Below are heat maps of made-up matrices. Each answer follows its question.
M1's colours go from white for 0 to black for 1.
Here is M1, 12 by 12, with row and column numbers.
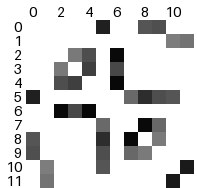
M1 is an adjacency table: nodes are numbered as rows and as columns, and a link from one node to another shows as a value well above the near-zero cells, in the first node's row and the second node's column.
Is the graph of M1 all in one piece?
no
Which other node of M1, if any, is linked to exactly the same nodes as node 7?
node 0
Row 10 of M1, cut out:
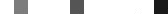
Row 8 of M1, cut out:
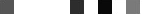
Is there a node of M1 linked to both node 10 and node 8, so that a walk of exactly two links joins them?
yes
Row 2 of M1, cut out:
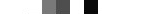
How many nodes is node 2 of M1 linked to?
3
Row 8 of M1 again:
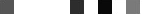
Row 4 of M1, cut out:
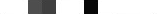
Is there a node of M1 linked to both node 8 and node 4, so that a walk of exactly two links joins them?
no
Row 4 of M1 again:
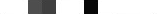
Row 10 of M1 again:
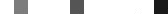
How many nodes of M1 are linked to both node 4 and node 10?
0
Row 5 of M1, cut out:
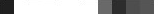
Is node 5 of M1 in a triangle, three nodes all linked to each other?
yes
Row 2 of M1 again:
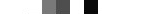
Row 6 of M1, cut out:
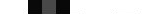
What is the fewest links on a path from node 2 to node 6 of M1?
1
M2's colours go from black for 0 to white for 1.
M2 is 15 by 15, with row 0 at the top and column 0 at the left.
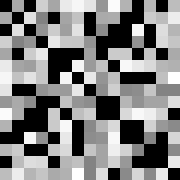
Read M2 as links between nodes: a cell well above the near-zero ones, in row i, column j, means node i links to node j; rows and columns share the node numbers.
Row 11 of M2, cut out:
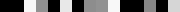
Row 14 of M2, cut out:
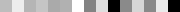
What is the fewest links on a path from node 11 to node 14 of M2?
1
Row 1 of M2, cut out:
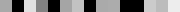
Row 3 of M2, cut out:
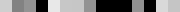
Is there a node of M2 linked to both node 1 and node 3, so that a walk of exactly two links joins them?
yes
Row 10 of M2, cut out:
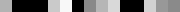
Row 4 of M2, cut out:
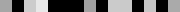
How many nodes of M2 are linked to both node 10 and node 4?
5
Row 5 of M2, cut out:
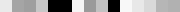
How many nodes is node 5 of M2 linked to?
12
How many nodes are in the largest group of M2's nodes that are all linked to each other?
7
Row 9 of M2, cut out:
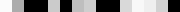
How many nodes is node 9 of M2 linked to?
9
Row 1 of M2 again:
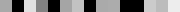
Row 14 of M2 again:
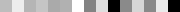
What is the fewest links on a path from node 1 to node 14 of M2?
1
